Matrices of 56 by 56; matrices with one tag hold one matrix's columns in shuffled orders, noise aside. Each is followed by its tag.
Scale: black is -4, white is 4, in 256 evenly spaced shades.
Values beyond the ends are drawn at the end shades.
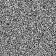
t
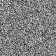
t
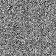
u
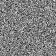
t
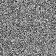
u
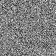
u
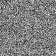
u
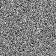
t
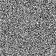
u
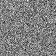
t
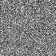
u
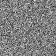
t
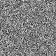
t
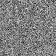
u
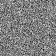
t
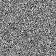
t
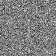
u
